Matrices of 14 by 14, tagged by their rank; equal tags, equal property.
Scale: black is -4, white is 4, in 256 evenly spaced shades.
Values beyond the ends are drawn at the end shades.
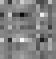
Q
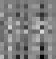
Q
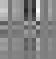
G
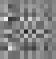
Q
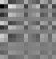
G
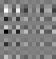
G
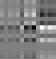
G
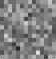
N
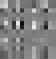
Q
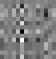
Q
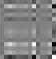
G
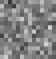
N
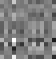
Q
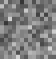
N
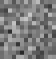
N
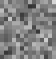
N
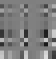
G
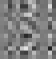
Q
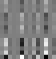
G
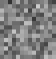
N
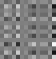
G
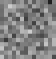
N
